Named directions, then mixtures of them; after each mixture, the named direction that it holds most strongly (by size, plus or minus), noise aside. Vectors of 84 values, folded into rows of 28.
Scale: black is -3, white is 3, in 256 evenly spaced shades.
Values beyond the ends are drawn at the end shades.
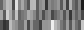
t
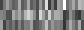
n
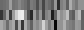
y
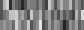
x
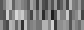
y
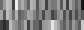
t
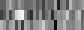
y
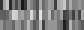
x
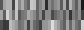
t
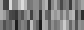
x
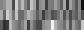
t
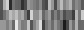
x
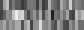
x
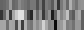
y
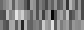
y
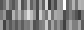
n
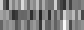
x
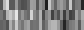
x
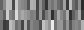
t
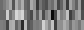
y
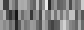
x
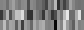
y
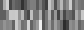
x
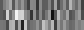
y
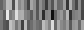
t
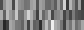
t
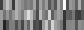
n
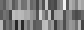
n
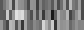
y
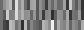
t
